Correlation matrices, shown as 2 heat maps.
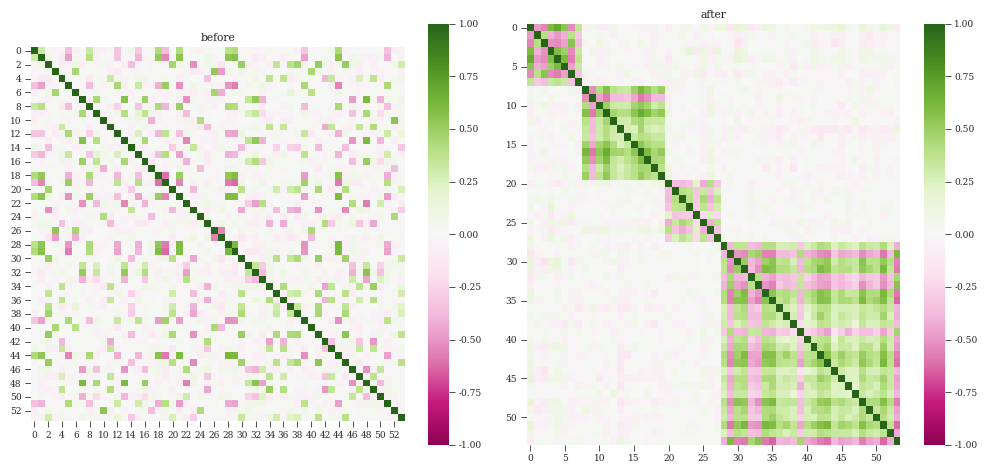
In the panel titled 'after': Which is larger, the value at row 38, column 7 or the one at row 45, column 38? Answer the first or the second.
the second
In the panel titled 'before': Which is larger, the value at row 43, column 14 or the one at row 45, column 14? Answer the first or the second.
the first
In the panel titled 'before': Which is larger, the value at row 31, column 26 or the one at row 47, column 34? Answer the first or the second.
the second
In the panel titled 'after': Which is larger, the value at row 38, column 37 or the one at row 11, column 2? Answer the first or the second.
the first
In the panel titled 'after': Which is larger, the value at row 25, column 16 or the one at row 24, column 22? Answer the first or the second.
the first
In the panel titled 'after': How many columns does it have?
54
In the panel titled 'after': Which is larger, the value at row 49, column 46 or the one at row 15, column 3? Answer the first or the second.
the first
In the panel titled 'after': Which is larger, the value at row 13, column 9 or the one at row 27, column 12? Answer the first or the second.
the second
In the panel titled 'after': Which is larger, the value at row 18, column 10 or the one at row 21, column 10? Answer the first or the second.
the first
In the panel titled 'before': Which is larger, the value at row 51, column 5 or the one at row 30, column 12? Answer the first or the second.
the first
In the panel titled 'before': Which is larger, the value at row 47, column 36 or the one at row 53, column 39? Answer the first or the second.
the first
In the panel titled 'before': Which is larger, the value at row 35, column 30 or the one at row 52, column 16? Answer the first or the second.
the first
